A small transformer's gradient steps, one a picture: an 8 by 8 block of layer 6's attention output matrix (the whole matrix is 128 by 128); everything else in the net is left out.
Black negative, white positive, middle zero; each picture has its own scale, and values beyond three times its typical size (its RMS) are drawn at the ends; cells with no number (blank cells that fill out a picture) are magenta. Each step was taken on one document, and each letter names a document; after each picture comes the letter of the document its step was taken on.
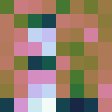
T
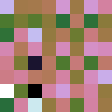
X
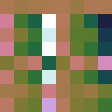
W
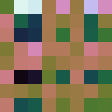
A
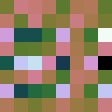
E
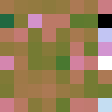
E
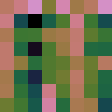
A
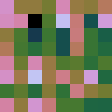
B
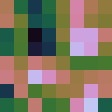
B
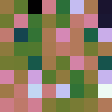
B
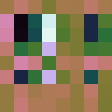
W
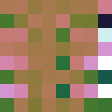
E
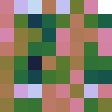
A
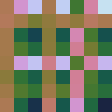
A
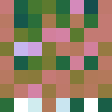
X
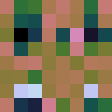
A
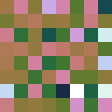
X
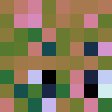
X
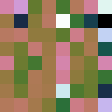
E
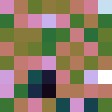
X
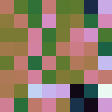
T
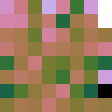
E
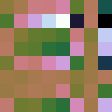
E
